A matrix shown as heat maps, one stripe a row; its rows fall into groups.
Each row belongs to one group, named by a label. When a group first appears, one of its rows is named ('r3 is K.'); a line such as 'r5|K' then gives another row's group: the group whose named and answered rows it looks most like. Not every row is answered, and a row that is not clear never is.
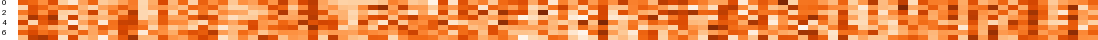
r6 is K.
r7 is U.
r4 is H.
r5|U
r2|H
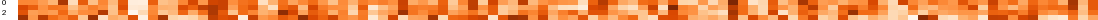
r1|K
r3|H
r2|K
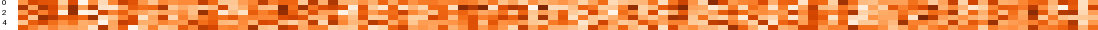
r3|H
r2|U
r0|U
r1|H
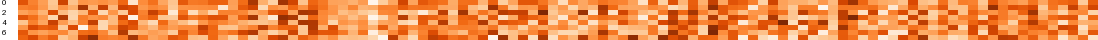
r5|U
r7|H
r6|K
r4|H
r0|K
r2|H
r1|K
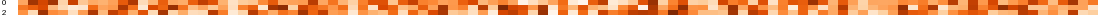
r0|U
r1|H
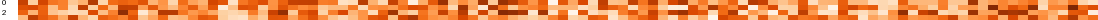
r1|K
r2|H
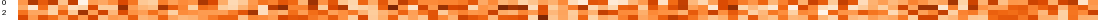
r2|K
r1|H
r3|H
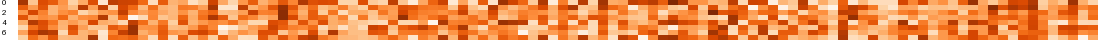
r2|U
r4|H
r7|H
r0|H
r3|K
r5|U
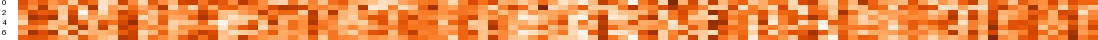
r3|U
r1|H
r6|U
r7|K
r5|K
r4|U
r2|U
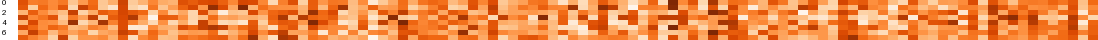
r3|H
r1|K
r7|K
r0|K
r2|U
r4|U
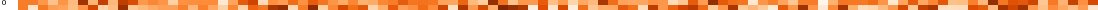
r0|K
